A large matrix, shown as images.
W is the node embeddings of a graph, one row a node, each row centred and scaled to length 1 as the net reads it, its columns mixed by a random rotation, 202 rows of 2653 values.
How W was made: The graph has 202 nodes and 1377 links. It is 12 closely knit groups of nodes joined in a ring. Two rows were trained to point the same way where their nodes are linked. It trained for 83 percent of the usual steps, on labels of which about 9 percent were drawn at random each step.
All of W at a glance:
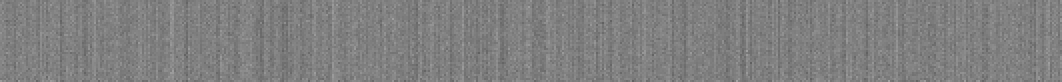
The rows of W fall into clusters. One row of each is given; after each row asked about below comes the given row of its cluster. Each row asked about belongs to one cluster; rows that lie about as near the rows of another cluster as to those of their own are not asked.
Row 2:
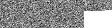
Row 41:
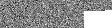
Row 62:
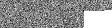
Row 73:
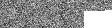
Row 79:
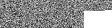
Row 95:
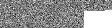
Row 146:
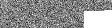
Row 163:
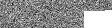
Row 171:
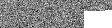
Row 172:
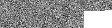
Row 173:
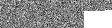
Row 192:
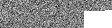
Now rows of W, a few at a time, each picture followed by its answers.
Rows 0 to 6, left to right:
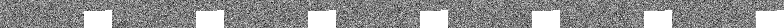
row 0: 41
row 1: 192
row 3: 73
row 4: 171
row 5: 73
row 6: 2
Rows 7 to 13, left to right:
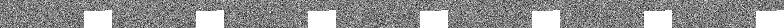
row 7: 171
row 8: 146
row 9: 79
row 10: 2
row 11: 192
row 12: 41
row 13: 95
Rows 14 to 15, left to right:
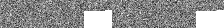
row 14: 41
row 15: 79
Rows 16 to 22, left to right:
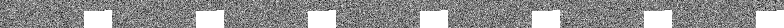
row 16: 73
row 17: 163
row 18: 163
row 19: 79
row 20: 172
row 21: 163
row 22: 95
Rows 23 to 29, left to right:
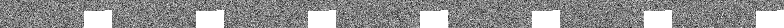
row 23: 62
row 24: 146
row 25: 192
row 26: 73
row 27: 163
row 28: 79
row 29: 172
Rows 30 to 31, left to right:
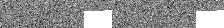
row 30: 79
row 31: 192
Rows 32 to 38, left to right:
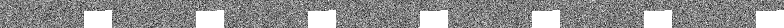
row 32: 41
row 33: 2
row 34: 73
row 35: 62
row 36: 62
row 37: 95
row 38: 173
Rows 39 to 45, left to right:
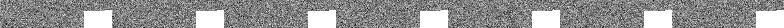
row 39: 163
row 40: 163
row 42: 62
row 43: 73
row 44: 73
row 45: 163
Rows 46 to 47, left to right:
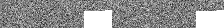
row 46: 2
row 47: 146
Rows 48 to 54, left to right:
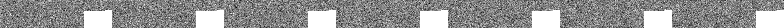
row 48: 41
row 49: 171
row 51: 2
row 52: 2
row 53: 73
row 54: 172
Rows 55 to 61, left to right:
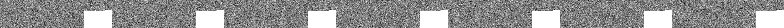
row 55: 171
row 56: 95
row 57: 41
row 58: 172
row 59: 41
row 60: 172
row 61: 163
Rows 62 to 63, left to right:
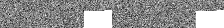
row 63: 79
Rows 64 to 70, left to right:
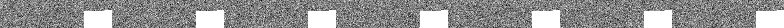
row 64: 79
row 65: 146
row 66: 41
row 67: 171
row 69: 172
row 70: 2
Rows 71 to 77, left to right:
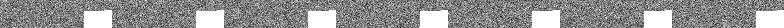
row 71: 146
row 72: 95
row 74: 62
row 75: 62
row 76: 146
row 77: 2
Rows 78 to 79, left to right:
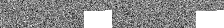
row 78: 171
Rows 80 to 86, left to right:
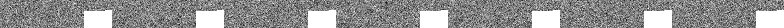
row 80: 41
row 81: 146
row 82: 95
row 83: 163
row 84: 146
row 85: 146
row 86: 146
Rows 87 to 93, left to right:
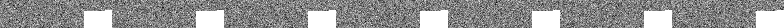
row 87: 73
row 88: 163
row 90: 173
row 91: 173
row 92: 192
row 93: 79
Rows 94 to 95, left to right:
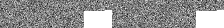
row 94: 62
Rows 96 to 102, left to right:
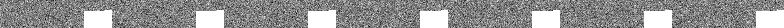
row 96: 172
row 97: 163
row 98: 173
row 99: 171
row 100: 41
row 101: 79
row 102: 73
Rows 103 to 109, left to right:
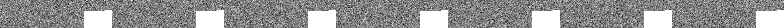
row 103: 192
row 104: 173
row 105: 73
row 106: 41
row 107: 2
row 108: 79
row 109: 79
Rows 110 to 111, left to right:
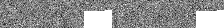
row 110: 73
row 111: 41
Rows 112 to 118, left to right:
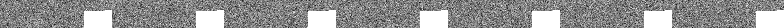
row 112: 62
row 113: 79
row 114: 62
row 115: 2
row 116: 62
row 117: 95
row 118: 79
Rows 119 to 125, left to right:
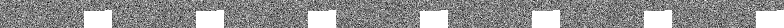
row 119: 173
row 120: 173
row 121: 173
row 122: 163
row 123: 95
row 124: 95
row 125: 95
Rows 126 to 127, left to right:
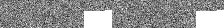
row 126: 172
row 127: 73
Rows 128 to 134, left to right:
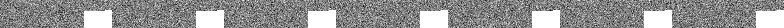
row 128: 73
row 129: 41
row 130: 173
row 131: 173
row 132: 41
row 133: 173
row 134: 79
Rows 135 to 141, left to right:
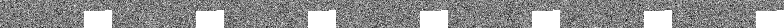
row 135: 79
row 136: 62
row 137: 73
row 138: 2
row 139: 73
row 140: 146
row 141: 79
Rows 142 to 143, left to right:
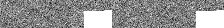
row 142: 163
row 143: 146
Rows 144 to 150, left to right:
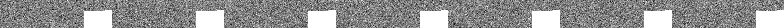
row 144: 2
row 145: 79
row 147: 192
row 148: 163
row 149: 2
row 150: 171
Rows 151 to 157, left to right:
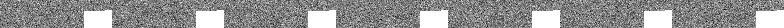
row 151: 173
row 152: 73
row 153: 95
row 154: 2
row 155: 192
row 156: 192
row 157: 2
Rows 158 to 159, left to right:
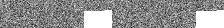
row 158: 79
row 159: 62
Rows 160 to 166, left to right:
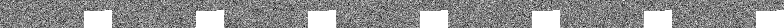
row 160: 2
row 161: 62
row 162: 163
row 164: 95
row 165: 172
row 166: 73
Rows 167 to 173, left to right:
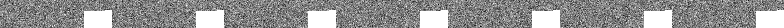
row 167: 163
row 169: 79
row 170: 172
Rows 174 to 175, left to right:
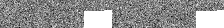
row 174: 62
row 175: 2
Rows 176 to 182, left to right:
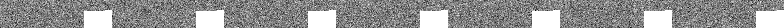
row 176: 171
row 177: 163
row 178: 173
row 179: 171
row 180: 41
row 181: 79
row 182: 2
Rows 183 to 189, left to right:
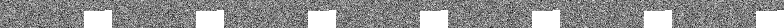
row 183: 73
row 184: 73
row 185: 171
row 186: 146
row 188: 95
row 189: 41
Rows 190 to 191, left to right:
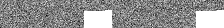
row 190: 171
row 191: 163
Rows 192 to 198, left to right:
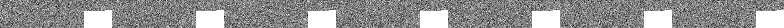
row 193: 172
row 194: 163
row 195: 172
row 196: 2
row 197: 172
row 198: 172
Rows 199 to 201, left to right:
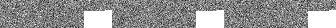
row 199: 173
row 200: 146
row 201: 41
